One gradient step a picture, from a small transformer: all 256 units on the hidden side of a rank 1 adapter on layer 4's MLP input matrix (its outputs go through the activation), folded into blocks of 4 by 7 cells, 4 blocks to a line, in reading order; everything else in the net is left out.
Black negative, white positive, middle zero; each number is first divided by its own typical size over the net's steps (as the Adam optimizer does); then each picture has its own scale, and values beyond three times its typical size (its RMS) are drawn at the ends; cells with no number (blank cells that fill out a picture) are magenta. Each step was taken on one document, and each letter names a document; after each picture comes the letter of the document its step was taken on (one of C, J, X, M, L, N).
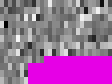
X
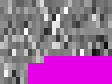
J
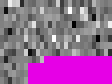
J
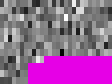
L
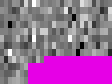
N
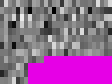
L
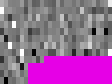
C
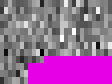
X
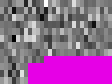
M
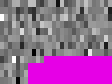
C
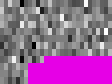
M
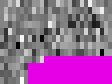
J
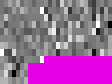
J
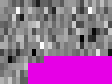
C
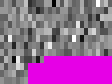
L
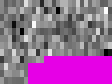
M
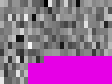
M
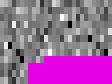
M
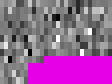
J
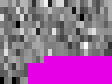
C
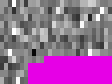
N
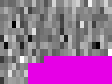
M
